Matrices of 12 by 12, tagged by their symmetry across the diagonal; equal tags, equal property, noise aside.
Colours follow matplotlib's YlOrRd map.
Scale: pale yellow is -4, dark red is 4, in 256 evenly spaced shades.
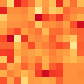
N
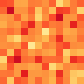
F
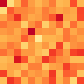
F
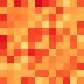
F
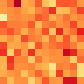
N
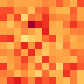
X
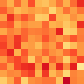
N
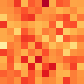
N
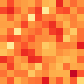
F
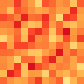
F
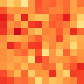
X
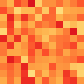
N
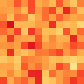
X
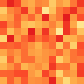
X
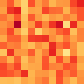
X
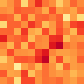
F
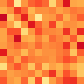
N
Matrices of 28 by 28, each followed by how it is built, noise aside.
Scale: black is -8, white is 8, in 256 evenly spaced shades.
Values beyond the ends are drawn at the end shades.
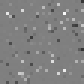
sparse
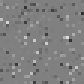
sparse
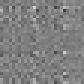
low rank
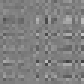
low rank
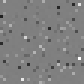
sparse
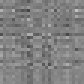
low rank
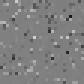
sparse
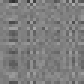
low rank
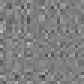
low rank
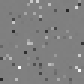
sparse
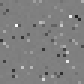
sparse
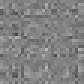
low rank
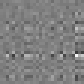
low rank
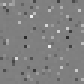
sparse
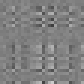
low rank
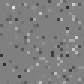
sparse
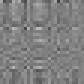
low rank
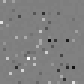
sparse
